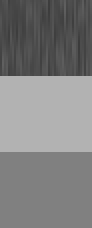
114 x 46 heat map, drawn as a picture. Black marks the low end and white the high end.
The table splits into 3 rows of 1 panel. Panel 1,1: low, streaked downward, faint in contrast. Panel 2,1: high, flat. Panel 3,1: middling, flat.
